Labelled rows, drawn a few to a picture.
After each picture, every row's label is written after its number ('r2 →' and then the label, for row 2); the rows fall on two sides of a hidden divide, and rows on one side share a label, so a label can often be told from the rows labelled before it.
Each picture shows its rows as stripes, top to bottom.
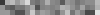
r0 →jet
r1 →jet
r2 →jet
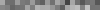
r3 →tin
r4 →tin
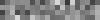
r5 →tin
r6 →jet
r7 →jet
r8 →jet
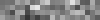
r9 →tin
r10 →jet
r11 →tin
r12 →tin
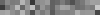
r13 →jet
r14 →jet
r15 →tin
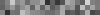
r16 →jet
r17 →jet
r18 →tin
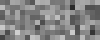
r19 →jet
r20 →tin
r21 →tin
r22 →tin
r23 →jet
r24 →tin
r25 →tin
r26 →jet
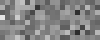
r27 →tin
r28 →tin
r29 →jet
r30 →tin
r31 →tin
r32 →tin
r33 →jet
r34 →tin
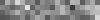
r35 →tin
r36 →jet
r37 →jet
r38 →jet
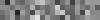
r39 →jet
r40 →tin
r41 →jet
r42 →jet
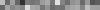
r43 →tin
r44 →jet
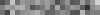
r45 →jet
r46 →tin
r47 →jet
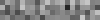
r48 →tin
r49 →tin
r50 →jet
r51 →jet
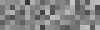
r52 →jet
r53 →tin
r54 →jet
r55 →tin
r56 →jet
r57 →jet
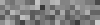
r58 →tin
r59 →jet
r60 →tin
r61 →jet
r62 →jet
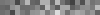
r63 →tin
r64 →jet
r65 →tin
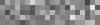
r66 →jet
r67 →tin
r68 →jet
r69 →tin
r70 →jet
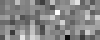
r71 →tin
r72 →jet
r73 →tin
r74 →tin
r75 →jet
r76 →jet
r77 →tin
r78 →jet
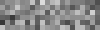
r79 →tin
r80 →tin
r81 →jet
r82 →tin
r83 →tin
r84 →tin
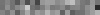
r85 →tin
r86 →tin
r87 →jet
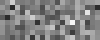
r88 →jet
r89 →tin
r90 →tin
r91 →jet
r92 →tin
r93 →jet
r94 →jet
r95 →jet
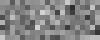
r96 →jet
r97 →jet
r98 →jet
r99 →jet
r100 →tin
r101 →jet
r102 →tin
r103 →jet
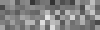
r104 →jet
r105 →jet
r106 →tin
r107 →jet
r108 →tin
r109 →tin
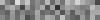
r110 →tin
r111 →jet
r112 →jet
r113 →jet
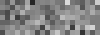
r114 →jet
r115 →tin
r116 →jet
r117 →jet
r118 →jet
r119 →jet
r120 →tin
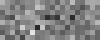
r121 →jet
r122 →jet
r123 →jet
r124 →jet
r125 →jet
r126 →tin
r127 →jet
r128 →tin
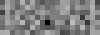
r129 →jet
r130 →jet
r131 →jet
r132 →tin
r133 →jet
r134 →jet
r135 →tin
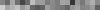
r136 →jet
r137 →tin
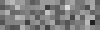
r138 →tin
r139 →jet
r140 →tin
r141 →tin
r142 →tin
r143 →tin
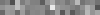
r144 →tin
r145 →tin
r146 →jet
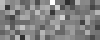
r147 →tin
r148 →tin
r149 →jet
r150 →tin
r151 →tin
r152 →tin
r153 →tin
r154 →tin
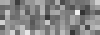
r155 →jet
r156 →jet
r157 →tin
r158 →jet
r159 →tin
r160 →jet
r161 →jet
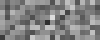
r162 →jet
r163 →tin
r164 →tin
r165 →tin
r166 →jet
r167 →tin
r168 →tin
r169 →jet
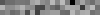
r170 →jet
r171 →tin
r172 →tin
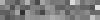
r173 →tin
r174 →jet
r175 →tin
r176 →jet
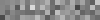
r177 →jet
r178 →jet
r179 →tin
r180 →jet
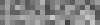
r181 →jet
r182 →tin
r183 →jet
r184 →tin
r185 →jet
